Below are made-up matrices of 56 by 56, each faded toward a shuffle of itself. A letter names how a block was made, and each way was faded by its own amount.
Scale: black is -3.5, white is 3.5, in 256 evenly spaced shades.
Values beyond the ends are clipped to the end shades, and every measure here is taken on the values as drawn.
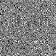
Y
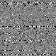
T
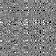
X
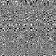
X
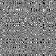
X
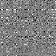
X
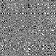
X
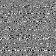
T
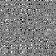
X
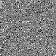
Y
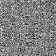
Y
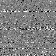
T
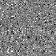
Y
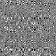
X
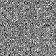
Y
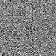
Y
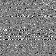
T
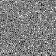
Y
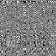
X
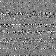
T
